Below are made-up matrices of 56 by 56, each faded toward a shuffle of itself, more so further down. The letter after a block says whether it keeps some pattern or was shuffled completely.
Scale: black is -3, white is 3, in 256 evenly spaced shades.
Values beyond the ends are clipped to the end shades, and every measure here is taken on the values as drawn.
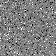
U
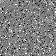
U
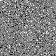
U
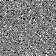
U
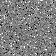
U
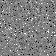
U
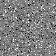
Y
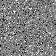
U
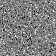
U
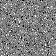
U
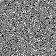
U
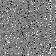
Y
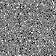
Y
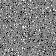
U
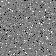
U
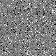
Y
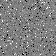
U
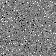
U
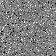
U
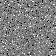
U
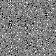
Y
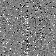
Y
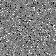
U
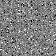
Y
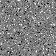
U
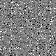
Y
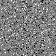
Y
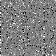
Y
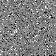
Y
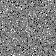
U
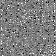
Y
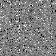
Y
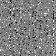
Y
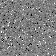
U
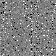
Y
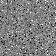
U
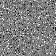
Y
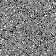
U
